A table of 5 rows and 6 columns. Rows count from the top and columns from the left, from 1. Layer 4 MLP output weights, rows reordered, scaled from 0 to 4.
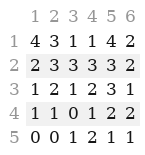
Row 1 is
4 3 1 1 4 2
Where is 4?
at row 1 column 1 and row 1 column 5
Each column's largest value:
4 3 3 3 4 2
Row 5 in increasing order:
0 0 1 1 1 2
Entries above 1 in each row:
4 6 3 2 1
